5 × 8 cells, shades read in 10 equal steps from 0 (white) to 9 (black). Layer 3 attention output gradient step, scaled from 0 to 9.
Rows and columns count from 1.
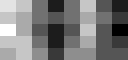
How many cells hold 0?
1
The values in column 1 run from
0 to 3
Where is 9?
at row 3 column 8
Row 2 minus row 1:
1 1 0 -2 0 1 -1 -1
